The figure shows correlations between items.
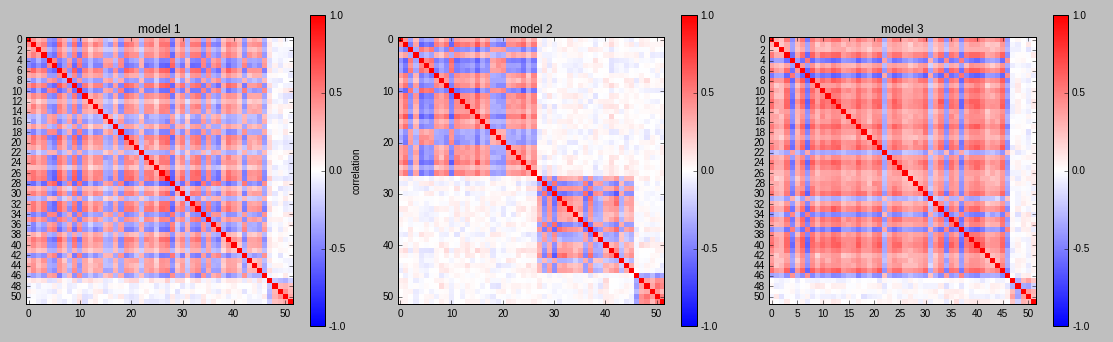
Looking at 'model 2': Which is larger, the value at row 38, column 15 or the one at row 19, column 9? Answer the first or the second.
the first
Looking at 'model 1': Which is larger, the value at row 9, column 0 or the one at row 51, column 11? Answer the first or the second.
the first
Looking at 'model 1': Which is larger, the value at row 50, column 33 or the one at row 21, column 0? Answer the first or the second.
the second
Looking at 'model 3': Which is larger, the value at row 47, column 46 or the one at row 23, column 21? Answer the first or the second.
the second
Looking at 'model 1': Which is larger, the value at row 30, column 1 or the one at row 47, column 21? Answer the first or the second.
the first
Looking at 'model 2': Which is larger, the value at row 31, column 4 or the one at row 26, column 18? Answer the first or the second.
the first
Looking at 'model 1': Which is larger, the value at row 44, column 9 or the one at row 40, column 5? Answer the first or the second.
the first
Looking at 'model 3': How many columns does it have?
52
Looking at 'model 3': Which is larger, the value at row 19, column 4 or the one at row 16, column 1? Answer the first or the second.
the second
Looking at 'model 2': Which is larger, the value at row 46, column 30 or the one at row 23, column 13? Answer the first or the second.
the second
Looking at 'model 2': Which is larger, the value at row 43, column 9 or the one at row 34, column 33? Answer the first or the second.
the second
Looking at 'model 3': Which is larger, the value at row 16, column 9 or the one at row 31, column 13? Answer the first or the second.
the first
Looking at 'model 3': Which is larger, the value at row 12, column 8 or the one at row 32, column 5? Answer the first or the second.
the first
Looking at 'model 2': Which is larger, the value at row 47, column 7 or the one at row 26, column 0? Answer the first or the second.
the second
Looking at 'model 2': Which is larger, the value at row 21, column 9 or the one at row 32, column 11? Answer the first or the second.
the first
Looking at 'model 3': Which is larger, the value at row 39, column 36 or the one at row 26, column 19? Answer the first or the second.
the first
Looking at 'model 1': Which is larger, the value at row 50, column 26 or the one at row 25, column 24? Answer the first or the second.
the second
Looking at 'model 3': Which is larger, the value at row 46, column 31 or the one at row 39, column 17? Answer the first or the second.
the second
